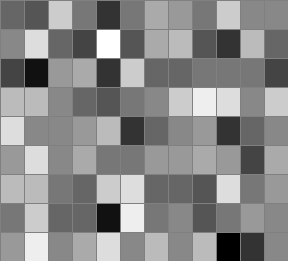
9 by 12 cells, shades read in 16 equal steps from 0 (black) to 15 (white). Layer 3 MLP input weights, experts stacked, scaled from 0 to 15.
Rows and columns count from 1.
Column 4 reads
7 4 10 6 9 10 6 6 10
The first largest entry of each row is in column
3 5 6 9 1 2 6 6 2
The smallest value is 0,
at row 9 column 10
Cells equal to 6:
13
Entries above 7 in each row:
6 6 3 9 8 9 6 5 10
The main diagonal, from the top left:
6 13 9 6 11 7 6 8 11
